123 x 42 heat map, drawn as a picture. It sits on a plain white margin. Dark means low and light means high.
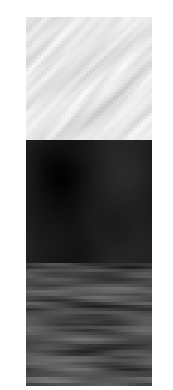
It is made of 3 by 1 panels. Panel 1,1: very high, slanting up to the right, faint in contrast. Panel 2,1: very low, smooth, faint in contrast. Panel 3,1: low, streaked across.
